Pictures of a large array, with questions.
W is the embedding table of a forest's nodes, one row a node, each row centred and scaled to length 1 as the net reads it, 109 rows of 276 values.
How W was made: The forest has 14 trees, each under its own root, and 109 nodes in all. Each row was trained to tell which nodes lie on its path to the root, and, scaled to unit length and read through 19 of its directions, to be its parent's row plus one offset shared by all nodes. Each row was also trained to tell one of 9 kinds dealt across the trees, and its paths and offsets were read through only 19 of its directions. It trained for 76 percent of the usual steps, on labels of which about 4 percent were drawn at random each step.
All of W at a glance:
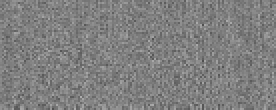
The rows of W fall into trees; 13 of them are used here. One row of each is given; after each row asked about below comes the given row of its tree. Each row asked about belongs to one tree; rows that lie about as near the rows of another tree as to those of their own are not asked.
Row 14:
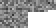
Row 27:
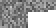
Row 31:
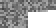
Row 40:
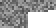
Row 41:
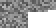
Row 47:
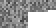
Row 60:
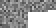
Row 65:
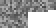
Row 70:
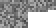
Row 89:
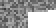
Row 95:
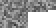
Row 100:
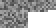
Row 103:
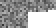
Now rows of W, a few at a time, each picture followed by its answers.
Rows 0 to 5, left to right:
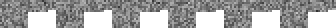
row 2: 60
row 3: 95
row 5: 60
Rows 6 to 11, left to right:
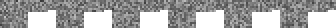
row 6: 60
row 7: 14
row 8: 103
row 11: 14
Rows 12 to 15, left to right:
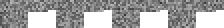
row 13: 47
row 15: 103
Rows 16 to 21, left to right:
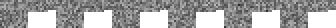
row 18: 14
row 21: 65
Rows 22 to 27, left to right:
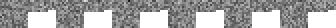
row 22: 14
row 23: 103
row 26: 95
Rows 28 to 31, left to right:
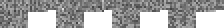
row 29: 103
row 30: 100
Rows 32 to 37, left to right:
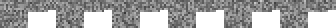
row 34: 103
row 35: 31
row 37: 31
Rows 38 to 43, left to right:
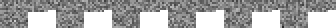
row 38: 14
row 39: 103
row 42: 40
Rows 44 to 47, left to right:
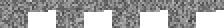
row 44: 103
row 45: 14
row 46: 47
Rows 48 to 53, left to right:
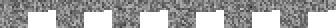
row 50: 14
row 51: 14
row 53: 47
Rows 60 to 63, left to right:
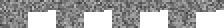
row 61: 60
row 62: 103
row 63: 60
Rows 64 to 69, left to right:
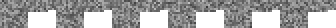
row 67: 60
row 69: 14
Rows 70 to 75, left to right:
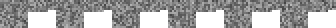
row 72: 40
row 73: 65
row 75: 60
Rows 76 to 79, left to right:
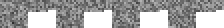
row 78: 95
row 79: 27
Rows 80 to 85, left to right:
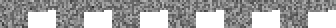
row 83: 65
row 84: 40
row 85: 65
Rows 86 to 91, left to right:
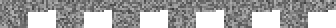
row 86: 47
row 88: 103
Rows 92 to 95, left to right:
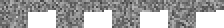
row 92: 60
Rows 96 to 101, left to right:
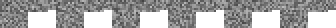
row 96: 65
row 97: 89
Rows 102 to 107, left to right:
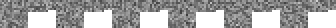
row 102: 95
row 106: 60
